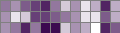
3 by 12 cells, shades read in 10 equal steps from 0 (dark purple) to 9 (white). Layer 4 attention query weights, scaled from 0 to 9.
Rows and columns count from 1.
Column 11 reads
1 3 1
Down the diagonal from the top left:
4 8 1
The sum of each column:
14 17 11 8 3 7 18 15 22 23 5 15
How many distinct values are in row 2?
7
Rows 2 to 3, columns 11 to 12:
3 6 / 1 3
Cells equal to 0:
2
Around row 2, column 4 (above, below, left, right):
2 4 7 2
